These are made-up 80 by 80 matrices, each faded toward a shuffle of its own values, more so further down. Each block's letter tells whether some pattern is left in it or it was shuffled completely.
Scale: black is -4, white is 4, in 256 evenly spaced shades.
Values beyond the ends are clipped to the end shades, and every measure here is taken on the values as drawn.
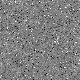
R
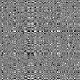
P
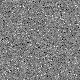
R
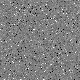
R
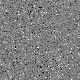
R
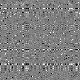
P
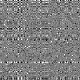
P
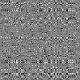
P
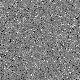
R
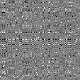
P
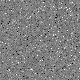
R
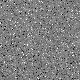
R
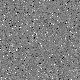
R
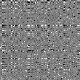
P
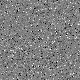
R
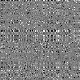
P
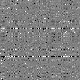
P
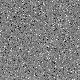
R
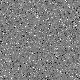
R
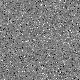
R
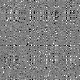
P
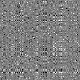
P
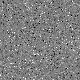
R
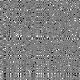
P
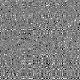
P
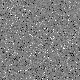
R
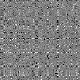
P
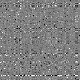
P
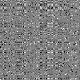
P
